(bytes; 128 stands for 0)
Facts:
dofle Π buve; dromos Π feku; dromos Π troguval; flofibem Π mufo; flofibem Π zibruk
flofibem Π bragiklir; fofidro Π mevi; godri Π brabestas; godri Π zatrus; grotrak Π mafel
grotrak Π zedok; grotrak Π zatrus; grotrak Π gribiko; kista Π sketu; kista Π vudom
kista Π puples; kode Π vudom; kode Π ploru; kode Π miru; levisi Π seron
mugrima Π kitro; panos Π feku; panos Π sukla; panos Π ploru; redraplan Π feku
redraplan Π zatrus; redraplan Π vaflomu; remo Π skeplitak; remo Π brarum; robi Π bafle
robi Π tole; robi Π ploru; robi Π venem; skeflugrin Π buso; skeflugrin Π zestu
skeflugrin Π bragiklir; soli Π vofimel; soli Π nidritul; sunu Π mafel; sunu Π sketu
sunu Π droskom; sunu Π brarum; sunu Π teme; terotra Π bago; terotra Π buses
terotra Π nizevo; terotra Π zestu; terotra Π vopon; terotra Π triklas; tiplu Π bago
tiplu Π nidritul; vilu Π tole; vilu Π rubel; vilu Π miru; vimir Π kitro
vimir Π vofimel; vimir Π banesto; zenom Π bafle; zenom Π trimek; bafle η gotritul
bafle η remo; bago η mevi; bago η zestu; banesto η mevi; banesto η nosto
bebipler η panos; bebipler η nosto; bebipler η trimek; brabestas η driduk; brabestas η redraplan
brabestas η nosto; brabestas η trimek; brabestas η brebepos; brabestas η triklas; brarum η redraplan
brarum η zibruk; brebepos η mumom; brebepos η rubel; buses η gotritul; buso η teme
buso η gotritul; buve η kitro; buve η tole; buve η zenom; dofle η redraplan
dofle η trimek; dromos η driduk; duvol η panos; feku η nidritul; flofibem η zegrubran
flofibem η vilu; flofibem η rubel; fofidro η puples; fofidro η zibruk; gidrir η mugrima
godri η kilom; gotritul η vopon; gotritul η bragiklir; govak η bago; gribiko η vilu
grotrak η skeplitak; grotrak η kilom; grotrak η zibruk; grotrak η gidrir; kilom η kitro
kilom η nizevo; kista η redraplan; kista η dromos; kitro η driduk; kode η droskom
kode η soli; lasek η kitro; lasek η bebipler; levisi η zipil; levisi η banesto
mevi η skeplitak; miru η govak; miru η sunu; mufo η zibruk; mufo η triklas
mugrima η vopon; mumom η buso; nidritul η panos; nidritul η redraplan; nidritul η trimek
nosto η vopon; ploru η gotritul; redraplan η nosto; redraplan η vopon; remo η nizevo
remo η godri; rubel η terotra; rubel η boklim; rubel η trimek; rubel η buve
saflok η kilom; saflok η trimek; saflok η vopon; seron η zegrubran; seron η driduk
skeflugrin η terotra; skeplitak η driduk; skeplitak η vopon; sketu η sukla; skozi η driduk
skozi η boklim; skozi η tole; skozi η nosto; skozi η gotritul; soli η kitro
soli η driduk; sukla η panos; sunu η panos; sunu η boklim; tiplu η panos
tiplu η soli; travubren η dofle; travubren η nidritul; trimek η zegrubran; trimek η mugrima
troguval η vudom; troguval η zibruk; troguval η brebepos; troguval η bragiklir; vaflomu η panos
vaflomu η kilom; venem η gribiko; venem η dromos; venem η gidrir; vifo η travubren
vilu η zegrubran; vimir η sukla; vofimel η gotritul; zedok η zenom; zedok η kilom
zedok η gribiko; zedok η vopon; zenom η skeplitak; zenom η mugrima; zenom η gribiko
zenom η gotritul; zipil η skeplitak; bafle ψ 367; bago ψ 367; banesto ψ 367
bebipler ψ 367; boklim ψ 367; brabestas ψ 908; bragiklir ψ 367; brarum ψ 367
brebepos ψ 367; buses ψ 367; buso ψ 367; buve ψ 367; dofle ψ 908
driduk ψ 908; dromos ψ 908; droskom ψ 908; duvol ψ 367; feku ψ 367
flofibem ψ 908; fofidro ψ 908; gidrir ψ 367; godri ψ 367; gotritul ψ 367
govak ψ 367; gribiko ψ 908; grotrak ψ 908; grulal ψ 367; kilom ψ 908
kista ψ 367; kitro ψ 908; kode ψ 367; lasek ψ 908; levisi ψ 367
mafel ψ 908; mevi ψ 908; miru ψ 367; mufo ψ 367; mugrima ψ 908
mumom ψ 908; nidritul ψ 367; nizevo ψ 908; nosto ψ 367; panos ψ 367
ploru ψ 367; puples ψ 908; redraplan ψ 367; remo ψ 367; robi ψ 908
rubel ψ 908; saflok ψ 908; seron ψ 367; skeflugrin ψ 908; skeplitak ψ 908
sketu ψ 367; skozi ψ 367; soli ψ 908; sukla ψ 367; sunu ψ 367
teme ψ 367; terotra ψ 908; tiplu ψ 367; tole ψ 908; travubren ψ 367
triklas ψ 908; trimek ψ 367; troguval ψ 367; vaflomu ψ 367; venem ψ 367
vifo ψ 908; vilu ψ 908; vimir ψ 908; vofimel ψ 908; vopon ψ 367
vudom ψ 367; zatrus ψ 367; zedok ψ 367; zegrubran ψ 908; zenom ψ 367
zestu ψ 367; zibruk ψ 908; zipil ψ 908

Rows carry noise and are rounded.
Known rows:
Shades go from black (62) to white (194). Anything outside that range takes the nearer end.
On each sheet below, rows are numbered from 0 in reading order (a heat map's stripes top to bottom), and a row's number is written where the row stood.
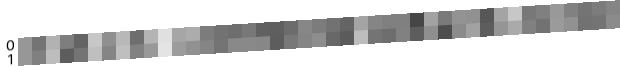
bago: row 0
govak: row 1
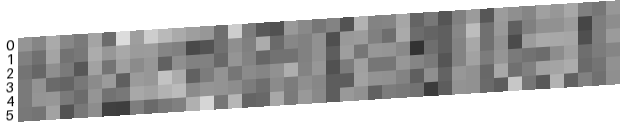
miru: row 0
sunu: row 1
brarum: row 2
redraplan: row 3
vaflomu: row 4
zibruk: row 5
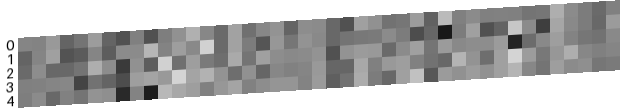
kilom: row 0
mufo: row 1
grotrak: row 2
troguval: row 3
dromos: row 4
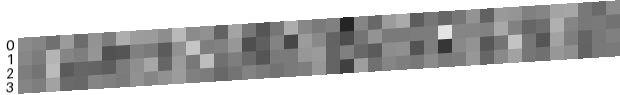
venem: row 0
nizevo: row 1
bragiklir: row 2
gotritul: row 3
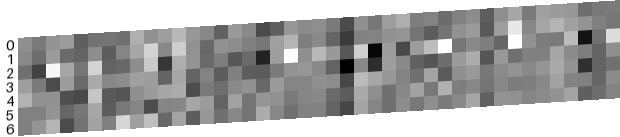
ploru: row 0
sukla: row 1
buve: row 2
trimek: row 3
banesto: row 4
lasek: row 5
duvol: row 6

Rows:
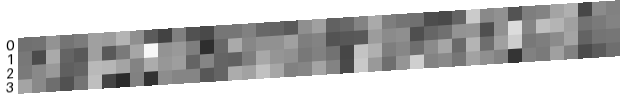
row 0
remo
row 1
sketu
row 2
tiplu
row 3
mugrima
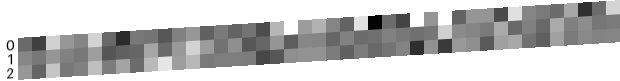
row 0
dofle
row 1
triklas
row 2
zestu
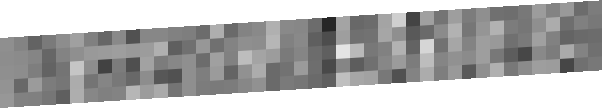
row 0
robi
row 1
panos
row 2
soli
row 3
terotra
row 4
nidritul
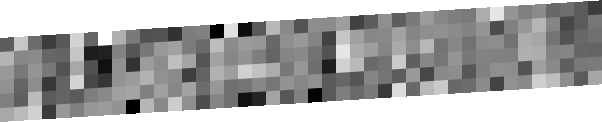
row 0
levisi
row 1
kitro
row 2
vofimel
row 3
vimir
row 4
buso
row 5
mevi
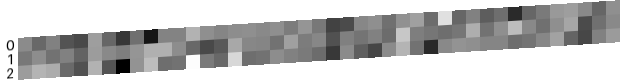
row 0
vifo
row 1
kista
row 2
puples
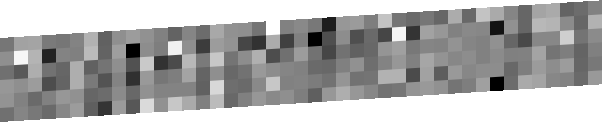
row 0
kode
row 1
fofidro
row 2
skeflugrin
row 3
zipil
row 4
vilu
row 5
brabestas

